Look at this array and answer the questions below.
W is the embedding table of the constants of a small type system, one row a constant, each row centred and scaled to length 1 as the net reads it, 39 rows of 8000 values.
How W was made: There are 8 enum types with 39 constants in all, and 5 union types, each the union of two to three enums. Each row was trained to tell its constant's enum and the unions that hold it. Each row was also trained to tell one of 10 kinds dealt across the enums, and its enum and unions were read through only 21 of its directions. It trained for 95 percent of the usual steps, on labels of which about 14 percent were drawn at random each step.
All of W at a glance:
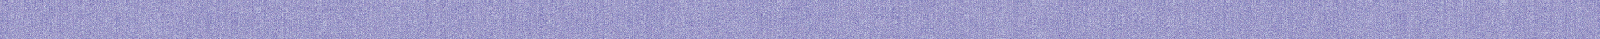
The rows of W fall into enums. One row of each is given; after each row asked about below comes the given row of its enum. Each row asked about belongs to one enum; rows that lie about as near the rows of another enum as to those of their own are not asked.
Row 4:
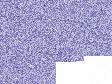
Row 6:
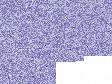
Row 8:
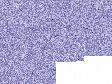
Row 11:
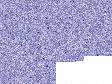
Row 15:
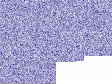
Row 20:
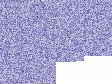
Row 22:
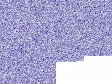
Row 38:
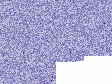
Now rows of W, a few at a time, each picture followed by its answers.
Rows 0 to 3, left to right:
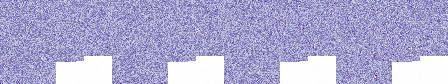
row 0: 4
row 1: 4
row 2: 4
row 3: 11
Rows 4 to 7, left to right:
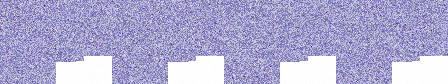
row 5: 11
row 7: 8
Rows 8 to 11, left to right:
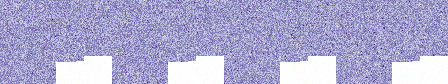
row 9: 8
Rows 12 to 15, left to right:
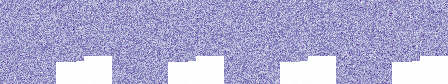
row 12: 8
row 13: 20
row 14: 38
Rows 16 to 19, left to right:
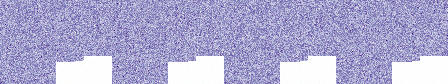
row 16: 4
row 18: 15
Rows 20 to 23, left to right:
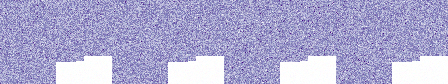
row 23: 20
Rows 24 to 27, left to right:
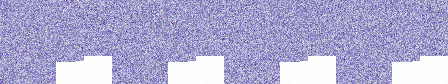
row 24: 6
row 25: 20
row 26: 38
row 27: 8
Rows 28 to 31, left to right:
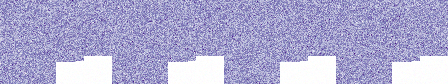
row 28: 6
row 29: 20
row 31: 6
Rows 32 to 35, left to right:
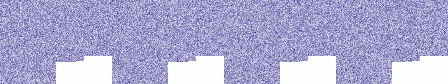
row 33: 20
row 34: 38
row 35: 4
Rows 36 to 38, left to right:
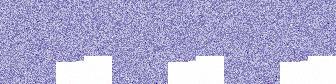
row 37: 22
